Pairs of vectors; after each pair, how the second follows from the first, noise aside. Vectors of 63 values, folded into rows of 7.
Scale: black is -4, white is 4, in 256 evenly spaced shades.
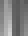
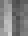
copied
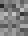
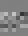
partly zeroed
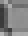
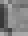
copied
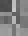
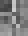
copied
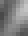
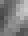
copied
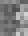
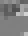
partly zeroed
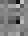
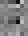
copied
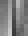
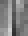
copied
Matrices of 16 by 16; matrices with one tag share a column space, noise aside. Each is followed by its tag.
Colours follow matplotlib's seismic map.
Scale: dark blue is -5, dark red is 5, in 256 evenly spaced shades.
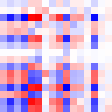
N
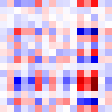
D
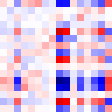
D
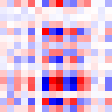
D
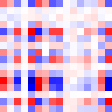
D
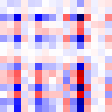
N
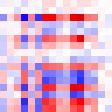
N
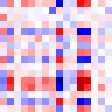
D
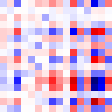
D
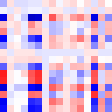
N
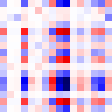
D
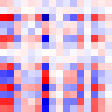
N
